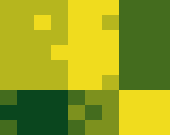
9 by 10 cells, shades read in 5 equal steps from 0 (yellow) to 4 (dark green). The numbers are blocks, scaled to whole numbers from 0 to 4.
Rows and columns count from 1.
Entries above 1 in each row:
3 3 3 3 3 3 7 7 7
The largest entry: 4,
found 10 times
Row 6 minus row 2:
0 0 1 0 0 0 0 0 0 0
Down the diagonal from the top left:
1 1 1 0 0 0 2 0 0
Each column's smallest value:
1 1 0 0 0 0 0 0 0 0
